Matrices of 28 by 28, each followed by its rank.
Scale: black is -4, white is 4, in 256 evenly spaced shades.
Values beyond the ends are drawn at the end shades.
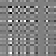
one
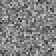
full rank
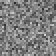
full rank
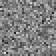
full rank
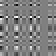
one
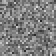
full rank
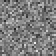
full rank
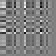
one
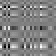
one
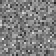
full rank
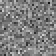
full rank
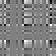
one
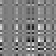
one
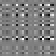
one
